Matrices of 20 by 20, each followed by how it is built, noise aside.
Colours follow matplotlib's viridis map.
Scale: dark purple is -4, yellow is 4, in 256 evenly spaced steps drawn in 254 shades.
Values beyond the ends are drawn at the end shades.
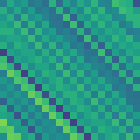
Toeplitz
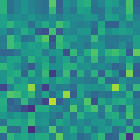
low rank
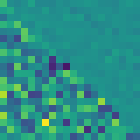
lower triangular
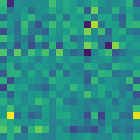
low rank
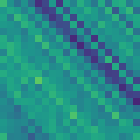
Toeplitz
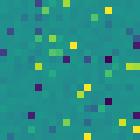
sparse
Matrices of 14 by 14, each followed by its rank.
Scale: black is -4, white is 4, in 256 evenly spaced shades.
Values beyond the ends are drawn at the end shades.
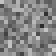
full rank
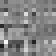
three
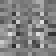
three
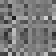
three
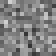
full rank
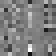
three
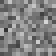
full rank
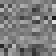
three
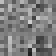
three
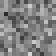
full rank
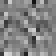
three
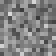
full rank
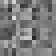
three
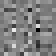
three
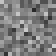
full rank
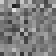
three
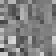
three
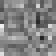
three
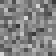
full rank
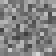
full rank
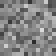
full rank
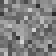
full rank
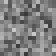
full rank
